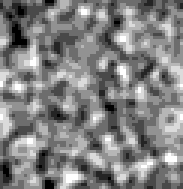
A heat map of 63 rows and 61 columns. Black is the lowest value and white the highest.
Slope: none. Average level on the scale: 50%. Grain: blotchy. Ninth with the lowest average: top left. Mirror symmetry: none.
